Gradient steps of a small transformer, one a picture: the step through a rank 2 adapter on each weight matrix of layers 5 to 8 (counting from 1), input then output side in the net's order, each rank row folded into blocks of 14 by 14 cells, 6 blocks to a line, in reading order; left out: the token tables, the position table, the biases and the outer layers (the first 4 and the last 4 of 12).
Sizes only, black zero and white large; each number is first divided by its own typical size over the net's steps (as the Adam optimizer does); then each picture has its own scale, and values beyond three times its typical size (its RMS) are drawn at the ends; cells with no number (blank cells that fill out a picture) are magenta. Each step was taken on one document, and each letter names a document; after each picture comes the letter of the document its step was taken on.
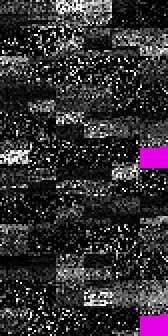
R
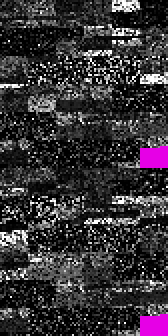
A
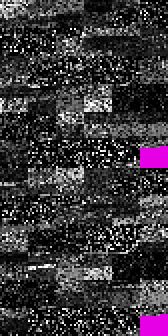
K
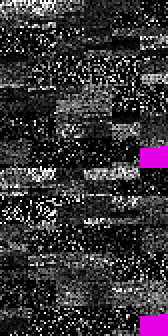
A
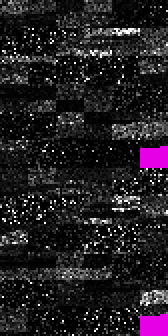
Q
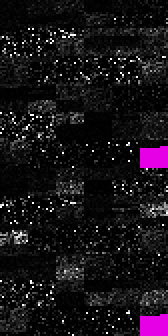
Q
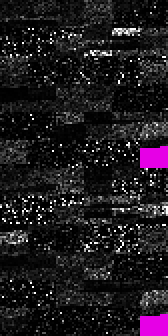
Q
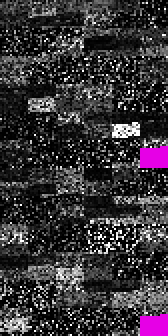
K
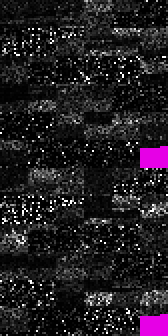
Q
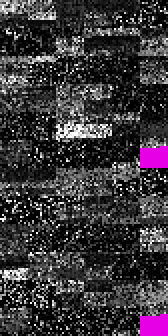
K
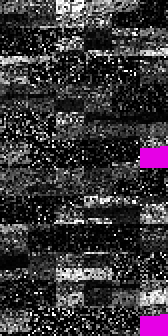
R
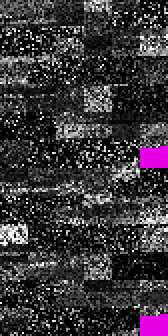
K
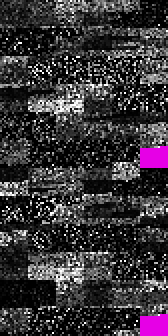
A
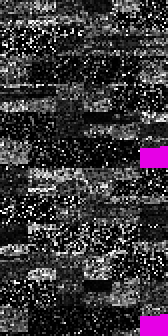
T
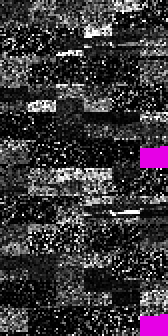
T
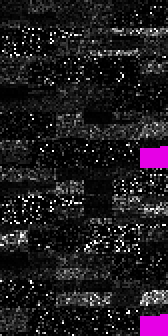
Q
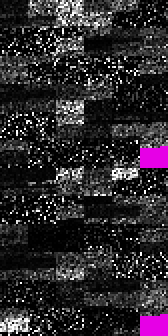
R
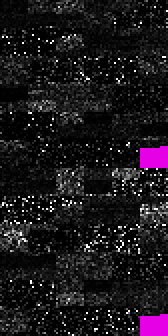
Q
